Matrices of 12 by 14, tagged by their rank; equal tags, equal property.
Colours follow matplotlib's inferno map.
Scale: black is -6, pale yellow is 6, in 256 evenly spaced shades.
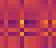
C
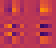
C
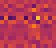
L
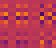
C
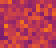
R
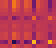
C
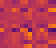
L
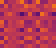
L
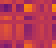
C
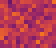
R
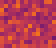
R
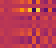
C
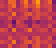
L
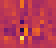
L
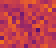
R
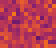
R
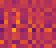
L
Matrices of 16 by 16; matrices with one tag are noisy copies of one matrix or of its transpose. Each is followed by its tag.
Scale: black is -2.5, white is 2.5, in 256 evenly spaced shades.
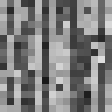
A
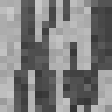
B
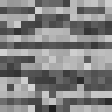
A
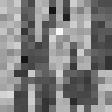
B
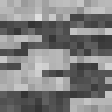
B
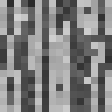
A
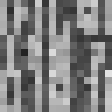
A
